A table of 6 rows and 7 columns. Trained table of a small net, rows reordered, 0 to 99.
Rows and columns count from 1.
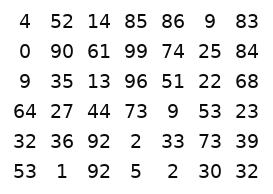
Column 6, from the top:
9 25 22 53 73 30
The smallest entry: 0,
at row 2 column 1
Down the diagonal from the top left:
4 90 13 73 33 30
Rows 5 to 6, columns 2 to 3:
36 92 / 1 92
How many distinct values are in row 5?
7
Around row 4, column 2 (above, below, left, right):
35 36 64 44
